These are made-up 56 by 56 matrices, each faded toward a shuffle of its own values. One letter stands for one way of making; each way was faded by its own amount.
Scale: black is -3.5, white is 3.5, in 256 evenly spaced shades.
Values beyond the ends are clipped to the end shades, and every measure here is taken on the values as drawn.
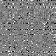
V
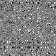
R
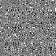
R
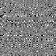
V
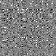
V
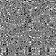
R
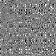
V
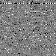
R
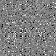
R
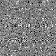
R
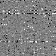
R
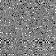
R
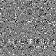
R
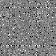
R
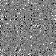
V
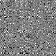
R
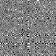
V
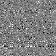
R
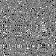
R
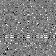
R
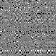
V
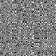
V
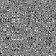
V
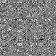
R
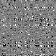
V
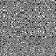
V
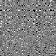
V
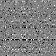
R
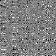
V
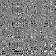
V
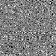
R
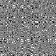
V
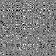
V
